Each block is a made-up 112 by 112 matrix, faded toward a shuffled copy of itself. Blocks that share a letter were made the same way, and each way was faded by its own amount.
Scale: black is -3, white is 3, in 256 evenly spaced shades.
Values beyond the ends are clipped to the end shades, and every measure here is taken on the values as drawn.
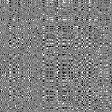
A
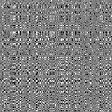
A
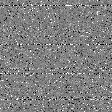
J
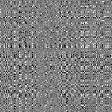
A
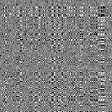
A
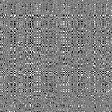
A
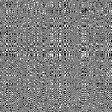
A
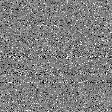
J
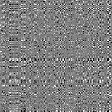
A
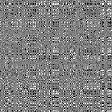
A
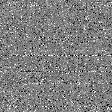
J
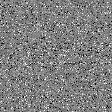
J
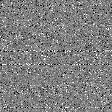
J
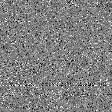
J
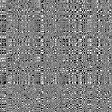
A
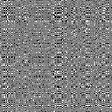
A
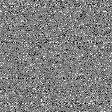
J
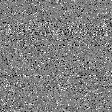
J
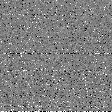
J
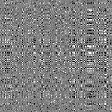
A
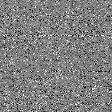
J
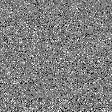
J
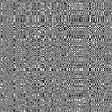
A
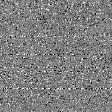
J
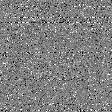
J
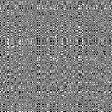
A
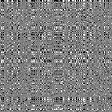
A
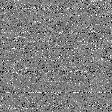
J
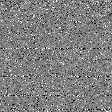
J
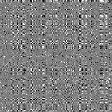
A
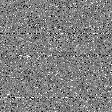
J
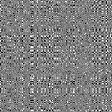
A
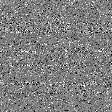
J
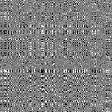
A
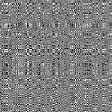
A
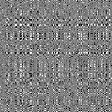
A
